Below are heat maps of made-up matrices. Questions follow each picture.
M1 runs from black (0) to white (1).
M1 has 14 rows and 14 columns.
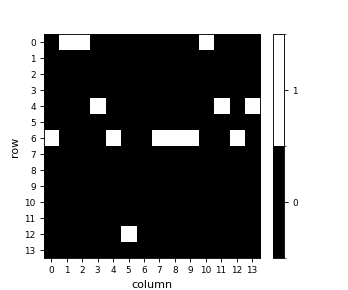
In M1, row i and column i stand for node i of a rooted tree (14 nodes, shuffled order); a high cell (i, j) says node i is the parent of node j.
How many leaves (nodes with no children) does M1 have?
10
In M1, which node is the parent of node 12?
6
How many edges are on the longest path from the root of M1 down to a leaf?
2
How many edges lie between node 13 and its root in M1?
2
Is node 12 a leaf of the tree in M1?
no
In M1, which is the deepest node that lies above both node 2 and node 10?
0
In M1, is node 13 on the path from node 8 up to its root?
no
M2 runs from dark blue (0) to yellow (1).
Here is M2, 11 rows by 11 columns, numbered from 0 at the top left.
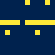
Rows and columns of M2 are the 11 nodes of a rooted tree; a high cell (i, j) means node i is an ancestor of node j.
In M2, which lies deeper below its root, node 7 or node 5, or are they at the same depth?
the same depth
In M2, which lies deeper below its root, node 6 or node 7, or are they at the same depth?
node 7
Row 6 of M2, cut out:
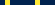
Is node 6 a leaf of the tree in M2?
no
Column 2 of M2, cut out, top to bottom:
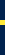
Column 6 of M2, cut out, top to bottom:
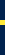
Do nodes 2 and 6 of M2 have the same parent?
yes
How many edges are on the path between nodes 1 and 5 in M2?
4
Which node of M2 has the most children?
4
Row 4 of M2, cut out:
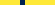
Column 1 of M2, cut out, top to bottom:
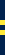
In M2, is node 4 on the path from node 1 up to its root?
yes
